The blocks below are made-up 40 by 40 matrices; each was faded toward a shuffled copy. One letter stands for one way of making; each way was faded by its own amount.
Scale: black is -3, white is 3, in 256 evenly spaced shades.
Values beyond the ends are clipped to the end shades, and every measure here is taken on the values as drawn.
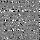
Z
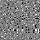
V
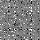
Z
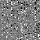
V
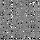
Z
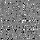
Z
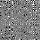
V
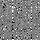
V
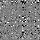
Z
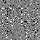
V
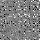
Z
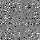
Z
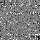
Z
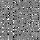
V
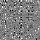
V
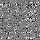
Z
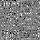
V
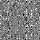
V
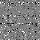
Z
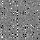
Z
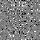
V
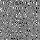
V
